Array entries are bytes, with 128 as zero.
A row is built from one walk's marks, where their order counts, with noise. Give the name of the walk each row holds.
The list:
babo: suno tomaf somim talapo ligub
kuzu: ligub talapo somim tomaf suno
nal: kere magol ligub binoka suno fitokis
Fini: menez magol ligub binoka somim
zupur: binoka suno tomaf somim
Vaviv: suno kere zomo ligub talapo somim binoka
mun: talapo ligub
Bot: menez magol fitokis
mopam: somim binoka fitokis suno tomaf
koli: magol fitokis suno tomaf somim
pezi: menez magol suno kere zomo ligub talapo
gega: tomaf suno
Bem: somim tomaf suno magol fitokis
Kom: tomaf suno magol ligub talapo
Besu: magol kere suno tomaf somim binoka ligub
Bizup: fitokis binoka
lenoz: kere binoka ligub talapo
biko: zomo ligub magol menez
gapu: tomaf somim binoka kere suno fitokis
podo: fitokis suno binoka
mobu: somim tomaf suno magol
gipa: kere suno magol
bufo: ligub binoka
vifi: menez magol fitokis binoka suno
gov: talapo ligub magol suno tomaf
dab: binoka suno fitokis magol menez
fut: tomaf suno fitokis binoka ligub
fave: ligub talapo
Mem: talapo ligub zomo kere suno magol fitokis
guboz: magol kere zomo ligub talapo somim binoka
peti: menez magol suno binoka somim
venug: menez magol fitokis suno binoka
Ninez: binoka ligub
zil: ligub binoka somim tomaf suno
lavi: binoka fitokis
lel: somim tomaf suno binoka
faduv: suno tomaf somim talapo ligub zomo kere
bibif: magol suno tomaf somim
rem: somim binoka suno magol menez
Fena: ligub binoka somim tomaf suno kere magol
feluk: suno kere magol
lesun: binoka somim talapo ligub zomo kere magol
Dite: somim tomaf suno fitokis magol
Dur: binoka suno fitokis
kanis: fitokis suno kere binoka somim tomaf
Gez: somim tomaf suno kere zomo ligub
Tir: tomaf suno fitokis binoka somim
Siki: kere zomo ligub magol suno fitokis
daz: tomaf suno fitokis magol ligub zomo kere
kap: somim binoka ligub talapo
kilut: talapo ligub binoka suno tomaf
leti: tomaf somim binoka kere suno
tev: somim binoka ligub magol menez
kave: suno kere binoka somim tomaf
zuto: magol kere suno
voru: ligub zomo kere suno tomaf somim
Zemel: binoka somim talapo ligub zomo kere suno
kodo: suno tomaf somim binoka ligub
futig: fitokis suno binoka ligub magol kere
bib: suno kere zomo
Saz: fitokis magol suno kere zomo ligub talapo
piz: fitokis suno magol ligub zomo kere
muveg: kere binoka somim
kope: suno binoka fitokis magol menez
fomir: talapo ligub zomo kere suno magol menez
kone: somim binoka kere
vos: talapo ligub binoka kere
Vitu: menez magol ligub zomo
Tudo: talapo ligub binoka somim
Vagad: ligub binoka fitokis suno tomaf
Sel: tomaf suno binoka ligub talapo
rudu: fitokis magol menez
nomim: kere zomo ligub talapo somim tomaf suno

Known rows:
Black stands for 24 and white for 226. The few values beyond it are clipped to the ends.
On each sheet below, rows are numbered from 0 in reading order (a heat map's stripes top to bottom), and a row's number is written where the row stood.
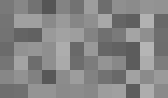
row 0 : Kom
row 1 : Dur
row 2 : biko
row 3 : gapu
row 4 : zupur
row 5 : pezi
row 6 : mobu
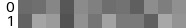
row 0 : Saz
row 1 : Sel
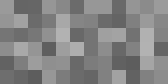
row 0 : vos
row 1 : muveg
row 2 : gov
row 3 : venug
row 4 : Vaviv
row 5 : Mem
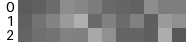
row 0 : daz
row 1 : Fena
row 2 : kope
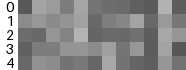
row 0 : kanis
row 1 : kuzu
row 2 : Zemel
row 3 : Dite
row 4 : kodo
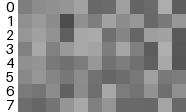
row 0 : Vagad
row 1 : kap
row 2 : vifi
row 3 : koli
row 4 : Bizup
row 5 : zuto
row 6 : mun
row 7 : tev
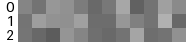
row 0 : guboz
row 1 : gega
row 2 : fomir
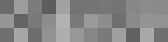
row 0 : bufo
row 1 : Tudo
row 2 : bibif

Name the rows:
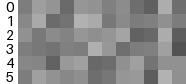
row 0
podo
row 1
peti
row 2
lavi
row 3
rudu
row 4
voru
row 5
lel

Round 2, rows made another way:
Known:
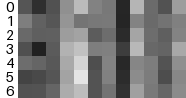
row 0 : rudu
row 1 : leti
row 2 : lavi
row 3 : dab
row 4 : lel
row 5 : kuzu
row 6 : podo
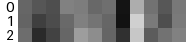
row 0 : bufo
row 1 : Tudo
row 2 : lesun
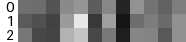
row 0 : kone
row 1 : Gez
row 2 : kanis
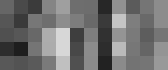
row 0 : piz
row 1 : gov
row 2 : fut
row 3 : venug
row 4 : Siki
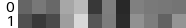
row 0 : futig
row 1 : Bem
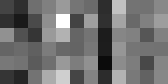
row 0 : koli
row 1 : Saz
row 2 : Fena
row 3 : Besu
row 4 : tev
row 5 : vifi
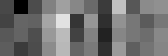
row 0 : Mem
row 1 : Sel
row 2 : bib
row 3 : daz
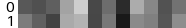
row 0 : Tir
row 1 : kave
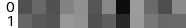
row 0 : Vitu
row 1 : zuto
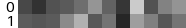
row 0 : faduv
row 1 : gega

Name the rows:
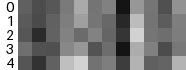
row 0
biko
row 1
mun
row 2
kilut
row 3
muveg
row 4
kope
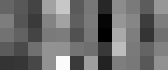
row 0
mobu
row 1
zil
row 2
Fini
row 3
mopam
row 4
nomim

